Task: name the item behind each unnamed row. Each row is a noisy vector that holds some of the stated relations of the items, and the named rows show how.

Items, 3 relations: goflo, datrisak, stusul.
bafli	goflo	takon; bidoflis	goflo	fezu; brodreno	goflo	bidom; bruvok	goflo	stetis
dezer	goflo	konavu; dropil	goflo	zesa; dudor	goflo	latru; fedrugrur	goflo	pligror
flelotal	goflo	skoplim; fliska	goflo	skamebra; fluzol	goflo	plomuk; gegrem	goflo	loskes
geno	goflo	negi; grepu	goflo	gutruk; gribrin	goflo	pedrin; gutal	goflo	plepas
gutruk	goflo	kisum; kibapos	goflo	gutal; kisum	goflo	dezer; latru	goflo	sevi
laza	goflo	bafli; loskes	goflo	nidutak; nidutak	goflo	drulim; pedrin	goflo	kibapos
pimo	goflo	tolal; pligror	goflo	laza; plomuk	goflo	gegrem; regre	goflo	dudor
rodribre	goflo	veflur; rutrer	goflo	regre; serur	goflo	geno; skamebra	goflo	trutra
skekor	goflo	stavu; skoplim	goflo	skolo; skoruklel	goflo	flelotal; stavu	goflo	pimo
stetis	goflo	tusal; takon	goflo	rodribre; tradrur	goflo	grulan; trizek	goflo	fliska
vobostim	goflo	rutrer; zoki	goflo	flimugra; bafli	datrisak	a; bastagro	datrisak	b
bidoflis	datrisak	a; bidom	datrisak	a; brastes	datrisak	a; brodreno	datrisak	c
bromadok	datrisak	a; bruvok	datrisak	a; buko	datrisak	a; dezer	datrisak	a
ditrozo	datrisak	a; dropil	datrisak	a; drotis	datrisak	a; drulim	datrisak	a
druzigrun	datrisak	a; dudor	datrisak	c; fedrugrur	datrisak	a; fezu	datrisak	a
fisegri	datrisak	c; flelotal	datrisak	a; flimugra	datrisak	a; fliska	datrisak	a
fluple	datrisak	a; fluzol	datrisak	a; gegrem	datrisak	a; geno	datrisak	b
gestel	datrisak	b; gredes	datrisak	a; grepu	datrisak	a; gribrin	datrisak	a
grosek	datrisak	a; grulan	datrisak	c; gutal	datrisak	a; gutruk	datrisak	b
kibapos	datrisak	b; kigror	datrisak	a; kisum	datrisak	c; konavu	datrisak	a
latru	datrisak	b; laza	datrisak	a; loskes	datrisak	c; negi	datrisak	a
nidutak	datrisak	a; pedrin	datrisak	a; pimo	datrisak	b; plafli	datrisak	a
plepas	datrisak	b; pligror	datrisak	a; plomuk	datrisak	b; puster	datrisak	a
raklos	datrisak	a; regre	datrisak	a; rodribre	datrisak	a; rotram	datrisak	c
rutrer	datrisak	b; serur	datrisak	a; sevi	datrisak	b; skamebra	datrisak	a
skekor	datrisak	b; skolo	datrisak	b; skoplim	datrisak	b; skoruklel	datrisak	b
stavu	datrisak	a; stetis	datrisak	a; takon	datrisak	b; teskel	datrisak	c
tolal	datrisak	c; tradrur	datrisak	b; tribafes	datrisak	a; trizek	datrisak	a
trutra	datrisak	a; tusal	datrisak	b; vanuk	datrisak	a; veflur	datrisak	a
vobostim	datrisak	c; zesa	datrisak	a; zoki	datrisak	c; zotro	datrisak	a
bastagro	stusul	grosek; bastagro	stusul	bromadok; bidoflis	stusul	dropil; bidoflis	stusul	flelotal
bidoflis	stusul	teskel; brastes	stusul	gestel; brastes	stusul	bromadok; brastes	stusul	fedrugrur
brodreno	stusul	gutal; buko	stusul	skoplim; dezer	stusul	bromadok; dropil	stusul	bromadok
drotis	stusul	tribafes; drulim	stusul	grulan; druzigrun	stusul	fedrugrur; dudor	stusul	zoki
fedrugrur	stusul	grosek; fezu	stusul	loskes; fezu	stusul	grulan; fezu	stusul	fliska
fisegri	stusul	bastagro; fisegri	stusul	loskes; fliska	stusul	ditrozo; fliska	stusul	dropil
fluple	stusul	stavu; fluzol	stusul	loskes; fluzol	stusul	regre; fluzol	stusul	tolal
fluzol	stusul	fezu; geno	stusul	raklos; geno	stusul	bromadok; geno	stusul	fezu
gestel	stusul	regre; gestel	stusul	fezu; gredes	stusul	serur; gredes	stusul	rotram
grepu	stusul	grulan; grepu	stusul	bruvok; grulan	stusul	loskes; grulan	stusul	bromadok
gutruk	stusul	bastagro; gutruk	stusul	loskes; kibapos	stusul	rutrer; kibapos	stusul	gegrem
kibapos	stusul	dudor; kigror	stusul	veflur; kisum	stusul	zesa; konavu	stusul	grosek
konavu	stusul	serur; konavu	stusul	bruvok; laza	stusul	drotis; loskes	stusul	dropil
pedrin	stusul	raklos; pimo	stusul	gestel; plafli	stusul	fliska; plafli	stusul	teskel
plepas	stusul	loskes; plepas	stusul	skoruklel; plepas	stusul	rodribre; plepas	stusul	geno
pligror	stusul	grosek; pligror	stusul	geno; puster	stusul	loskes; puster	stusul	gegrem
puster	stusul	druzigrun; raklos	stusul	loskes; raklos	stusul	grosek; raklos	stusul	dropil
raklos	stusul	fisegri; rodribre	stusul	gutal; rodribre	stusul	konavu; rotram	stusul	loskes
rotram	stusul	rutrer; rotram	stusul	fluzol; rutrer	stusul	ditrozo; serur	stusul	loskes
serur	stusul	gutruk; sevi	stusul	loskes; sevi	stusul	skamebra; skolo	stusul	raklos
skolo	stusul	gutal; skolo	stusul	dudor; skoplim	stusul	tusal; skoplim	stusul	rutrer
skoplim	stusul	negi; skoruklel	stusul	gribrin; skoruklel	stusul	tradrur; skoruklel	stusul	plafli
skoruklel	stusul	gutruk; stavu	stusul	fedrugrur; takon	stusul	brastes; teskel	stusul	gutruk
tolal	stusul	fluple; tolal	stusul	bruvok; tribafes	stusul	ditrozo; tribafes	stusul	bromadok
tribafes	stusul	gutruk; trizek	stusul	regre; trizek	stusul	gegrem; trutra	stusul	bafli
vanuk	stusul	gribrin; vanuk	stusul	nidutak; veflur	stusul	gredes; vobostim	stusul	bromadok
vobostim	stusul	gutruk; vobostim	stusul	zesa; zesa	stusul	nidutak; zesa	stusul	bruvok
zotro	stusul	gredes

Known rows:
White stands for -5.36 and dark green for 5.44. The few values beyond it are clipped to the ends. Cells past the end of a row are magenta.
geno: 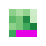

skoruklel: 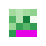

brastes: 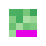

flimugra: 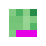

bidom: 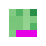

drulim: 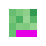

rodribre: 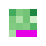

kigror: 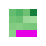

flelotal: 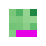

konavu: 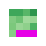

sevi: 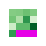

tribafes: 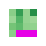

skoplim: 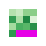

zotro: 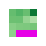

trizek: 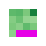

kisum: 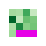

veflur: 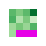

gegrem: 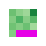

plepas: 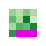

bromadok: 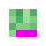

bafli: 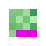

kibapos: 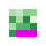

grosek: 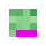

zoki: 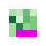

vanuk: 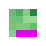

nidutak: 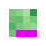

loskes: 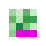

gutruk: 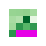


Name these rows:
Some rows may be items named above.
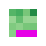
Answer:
pedrin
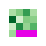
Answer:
dudor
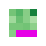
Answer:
bidoflis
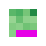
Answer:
pedrin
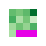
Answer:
veflur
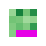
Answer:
regre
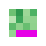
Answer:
dropil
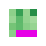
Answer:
tribafes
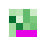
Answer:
zoki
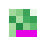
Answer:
grulan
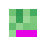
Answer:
dezer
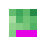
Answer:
fezu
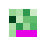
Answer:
tolal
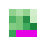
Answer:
geno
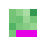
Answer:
nidutak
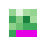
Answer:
plomuk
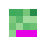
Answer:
grepu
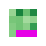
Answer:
regre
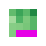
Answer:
fezu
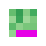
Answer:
dezer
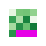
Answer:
rutrer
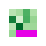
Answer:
teskel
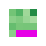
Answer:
gribrin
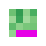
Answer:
dezer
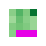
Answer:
fliska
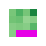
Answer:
trutra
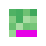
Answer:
brastes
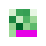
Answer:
vobostim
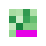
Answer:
rotram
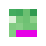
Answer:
raklos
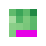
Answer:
fezu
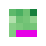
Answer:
puster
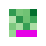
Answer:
fluzol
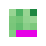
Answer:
ditrozo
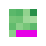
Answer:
bruvok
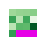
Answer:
latru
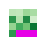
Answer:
tusal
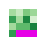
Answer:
skolo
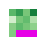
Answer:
serur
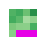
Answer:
zesa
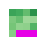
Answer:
konavu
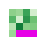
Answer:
fisegri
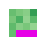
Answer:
drulim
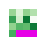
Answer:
takon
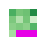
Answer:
rodribre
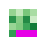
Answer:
gestel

